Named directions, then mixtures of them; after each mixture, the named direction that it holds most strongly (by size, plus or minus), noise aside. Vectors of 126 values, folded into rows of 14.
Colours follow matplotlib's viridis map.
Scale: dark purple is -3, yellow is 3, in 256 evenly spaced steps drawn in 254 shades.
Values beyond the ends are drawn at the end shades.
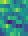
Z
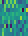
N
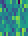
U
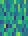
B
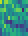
Z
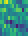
Z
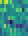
Z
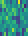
U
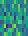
B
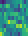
Z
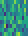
B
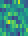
Z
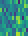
U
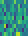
B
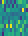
N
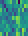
U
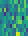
B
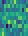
N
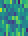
U
